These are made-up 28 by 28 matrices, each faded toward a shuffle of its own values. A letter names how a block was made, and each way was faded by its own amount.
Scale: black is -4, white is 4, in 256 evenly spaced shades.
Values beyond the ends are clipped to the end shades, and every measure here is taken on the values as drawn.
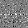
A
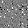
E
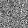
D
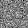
D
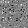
E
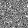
D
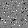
E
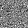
D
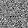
D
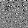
A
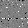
E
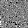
A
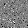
E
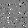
E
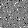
E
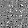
E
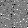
E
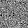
D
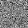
D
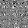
A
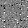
E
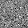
D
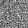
D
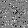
E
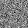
D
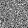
D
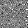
A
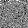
D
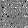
E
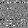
A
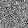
D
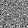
A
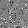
E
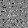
E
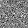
D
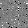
E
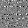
A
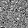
D
